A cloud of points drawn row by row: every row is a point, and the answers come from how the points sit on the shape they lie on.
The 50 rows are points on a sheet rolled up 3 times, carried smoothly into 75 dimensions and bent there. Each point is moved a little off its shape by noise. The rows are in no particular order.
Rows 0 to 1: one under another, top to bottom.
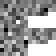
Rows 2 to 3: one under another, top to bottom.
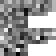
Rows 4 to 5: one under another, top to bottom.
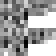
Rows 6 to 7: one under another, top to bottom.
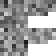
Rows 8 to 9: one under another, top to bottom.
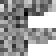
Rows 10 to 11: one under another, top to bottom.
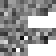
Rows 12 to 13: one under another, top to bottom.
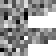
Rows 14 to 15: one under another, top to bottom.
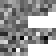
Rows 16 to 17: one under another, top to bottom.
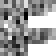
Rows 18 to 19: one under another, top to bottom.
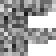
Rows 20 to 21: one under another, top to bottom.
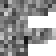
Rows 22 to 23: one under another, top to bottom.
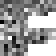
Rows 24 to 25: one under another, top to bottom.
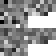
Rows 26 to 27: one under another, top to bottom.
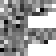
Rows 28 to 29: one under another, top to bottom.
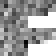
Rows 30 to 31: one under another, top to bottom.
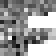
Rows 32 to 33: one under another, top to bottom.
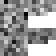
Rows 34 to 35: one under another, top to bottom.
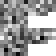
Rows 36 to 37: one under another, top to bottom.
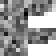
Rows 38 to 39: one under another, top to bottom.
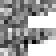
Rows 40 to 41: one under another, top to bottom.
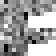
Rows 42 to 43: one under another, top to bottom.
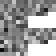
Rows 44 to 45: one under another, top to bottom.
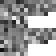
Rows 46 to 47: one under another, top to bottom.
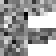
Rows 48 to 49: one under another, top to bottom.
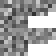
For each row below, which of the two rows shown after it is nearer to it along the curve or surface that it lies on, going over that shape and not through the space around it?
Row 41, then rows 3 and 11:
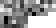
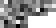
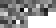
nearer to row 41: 3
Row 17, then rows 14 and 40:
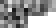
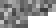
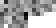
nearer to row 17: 40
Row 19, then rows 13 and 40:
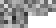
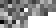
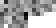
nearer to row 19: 40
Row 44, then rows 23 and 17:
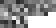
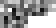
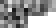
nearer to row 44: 23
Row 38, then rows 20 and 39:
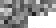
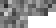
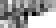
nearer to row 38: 20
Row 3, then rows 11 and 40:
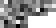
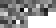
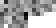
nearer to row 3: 11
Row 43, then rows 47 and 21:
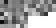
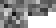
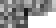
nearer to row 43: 47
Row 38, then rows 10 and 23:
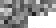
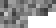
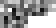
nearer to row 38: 10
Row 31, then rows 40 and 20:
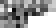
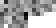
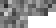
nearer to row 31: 40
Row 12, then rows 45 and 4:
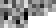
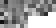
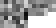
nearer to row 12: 4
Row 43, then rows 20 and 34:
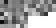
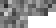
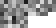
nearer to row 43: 20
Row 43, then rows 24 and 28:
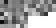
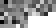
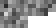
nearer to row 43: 28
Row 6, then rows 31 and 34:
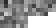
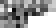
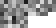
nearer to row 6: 34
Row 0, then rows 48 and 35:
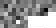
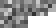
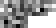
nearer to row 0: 48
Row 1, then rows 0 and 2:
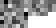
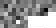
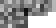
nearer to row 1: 0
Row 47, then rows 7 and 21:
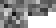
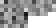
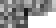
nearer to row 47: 7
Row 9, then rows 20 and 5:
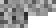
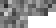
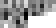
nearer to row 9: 20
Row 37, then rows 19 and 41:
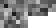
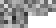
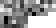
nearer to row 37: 19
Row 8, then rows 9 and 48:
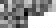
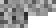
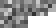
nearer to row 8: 9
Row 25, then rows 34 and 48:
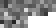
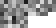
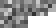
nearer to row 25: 48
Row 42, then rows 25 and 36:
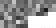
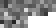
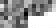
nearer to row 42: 25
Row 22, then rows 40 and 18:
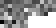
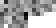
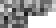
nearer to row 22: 40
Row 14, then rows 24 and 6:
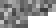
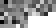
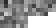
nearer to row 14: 6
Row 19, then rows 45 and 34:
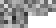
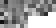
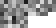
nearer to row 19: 45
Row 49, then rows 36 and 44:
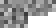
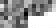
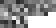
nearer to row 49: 36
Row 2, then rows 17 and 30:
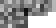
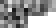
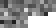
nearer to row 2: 30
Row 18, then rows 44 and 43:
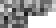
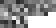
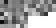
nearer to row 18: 43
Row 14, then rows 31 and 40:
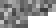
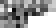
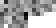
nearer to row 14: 40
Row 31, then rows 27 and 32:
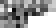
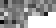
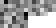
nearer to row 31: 32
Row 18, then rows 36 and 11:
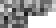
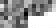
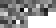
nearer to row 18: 36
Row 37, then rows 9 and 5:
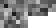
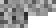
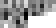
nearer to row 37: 9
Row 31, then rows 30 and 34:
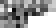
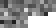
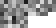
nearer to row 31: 34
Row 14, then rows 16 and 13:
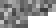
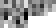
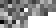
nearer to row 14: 13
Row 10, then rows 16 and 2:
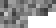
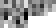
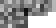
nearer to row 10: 2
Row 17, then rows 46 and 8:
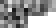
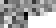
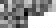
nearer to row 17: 8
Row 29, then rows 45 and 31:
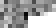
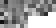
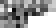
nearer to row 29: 45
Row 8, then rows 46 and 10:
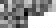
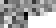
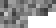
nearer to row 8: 46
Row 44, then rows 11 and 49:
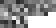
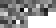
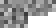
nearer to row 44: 11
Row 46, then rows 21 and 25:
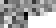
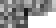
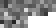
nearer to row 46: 25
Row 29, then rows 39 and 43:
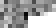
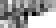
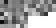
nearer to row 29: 43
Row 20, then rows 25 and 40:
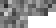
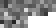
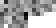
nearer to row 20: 25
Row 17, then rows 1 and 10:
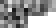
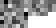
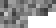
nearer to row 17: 1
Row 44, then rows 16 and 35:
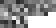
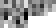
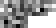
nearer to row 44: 35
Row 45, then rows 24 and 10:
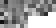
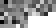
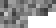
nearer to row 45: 10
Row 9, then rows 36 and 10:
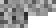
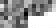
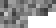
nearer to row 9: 10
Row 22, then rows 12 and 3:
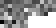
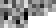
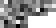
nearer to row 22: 3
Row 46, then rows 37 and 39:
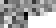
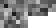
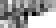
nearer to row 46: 37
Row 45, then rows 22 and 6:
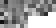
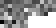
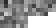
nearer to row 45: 6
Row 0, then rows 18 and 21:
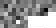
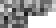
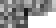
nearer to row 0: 18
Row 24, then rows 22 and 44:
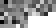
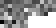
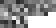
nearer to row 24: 22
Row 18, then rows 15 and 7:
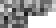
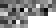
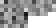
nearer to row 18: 7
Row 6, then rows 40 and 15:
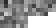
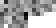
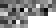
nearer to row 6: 40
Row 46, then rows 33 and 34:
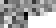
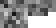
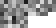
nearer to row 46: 34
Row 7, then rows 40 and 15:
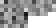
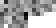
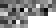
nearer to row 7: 40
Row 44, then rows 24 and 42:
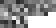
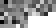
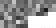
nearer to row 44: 24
